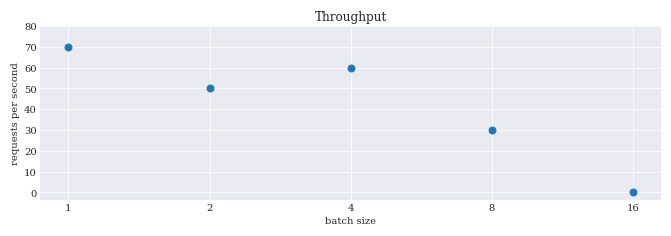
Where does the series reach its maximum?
1
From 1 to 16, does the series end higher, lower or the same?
lower
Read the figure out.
Title: Throughput
x-axis: batch size, ticks 1 2 4 8 16
y-axis: requests per second, ticks 0 10 20 30 40 50 60 70 80
Values:
70 50 60 30 0
